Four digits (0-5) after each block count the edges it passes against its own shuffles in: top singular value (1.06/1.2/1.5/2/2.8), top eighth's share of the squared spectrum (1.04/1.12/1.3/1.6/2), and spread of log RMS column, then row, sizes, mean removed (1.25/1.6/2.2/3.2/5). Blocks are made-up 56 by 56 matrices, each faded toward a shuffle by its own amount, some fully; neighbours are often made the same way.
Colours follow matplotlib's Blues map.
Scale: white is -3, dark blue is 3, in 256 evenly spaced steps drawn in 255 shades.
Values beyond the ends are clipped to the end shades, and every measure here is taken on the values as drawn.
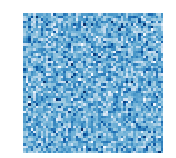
0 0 0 0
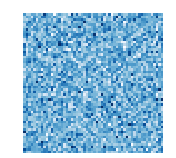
1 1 0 0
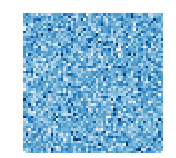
0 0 0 0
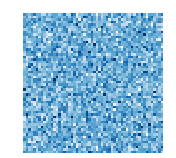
0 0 0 0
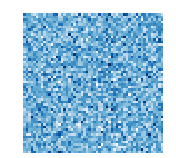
3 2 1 1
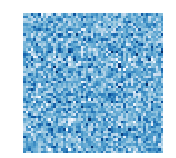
3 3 1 1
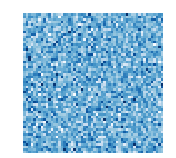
0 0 0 0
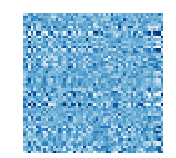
4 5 3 3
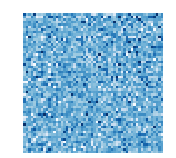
2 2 0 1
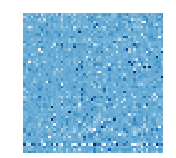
3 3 1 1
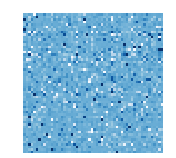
2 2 0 1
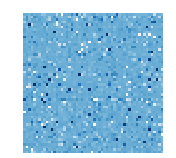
0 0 0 0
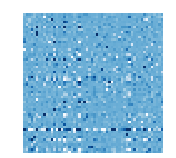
4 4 1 2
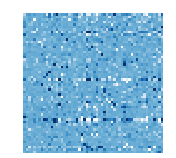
4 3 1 2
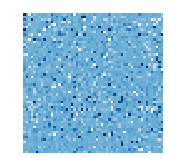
1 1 0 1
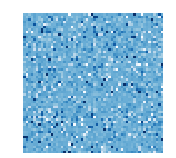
1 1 0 0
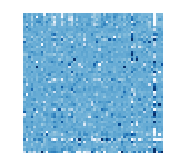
4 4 2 2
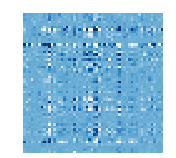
4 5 3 4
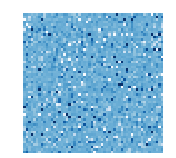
0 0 0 0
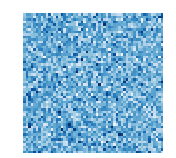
0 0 0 0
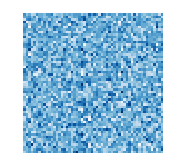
3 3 1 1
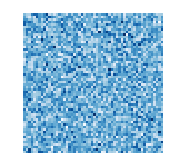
0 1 0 0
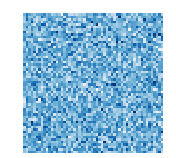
1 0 0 0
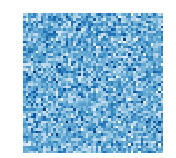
1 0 0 0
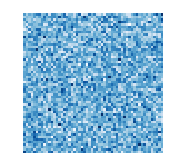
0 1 0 0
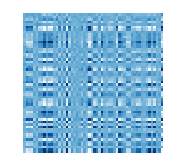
5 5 4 4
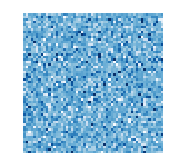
1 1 0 0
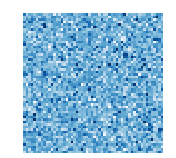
1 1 0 0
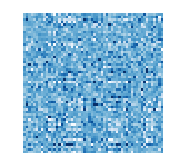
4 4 2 2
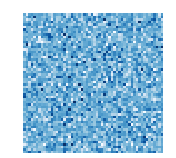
1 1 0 0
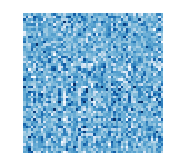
3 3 2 2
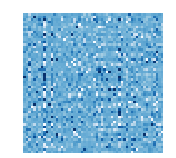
4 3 2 1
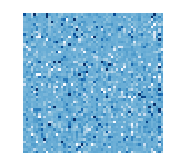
3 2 1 0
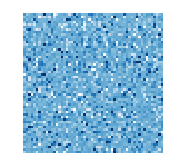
2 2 0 0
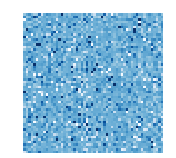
2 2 0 0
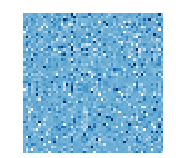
3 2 1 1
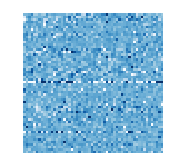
3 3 0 2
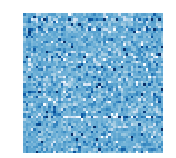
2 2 0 1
